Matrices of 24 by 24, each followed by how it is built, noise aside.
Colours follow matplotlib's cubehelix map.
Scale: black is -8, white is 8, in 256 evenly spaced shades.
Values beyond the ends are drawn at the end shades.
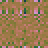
low rank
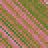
Toeplitz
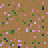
sparse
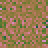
low rank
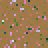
sparse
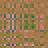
low rank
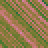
Toeplitz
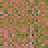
low rank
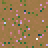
sparse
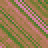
Toeplitz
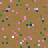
sparse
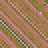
Toeplitz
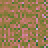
low rank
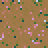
sparse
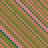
Toeplitz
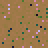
sparse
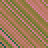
Toeplitz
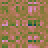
low rank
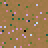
sparse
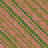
Toeplitz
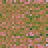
low rank
